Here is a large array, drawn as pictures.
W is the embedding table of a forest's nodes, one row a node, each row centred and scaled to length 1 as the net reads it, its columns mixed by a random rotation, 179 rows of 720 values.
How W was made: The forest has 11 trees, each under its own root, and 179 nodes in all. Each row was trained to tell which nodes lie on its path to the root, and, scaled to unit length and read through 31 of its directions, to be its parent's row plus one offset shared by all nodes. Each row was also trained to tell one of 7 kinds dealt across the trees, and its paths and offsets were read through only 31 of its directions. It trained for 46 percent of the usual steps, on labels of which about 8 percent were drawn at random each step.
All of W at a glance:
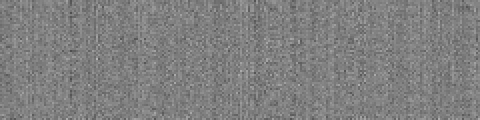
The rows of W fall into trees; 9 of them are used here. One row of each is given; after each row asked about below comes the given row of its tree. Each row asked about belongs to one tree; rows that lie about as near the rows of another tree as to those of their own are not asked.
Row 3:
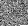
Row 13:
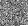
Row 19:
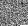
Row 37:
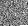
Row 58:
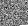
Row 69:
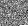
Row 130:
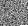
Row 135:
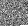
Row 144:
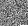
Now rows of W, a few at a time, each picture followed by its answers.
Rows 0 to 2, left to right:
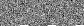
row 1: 13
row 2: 3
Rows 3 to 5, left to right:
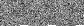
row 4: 144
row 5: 13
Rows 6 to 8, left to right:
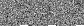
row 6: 135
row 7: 37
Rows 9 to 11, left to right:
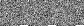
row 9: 3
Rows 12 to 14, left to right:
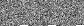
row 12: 19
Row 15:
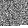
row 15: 13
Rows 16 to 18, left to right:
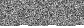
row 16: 13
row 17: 13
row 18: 3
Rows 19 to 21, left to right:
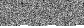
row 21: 69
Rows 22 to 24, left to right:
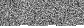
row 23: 58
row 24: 19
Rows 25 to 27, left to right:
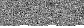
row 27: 3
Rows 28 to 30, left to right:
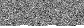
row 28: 144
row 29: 3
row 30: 130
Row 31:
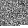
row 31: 3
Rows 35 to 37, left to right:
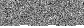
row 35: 130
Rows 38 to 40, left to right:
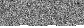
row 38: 69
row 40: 19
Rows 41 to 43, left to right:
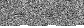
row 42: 13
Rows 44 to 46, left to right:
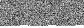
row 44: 13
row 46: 37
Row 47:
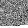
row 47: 130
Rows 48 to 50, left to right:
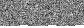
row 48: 13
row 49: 135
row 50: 37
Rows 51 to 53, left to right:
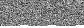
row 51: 19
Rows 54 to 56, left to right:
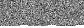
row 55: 13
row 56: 3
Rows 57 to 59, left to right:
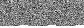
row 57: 37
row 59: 37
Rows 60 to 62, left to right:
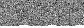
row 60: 13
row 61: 19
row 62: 37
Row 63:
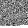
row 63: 144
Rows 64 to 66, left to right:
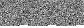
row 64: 135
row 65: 135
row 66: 144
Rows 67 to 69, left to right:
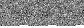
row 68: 3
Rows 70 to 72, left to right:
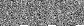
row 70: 3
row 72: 130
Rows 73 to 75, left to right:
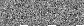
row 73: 13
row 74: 3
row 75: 135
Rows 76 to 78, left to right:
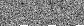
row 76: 19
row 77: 58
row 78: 130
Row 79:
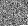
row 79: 37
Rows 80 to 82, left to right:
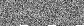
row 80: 37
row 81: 130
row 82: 3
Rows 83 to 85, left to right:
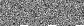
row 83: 144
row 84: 144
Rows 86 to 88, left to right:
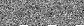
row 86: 3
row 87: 69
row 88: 69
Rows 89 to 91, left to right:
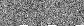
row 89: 13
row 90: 69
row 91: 135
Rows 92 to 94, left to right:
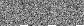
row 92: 58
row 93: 37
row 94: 144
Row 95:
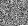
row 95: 37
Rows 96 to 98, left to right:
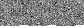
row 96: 3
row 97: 37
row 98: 13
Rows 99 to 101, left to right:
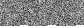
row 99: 58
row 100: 37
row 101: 37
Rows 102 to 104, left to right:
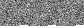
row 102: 58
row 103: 58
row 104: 144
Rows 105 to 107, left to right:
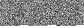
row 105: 13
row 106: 37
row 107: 37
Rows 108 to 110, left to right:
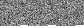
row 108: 19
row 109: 58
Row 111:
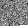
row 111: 69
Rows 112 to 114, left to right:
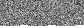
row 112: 144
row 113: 13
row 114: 3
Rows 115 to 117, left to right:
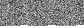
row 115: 19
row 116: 13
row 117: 144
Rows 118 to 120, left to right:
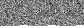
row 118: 19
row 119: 3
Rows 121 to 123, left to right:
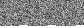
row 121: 37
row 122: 3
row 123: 3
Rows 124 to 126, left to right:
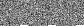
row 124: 135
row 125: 144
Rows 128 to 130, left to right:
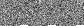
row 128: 135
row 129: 37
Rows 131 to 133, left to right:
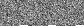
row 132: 130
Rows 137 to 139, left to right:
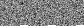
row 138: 69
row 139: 135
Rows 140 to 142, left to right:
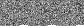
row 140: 144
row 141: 13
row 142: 144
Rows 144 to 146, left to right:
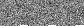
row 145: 19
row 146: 3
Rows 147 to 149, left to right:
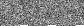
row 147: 58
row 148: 3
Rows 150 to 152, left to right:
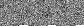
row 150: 3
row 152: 37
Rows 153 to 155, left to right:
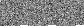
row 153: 130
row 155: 144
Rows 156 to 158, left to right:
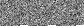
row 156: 69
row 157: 3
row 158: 135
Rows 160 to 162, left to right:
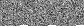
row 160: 37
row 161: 130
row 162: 130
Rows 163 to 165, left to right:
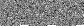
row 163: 144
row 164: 69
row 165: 135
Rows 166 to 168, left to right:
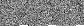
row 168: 144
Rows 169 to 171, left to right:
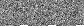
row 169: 130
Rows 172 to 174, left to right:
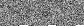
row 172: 3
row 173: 3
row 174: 130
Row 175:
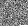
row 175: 37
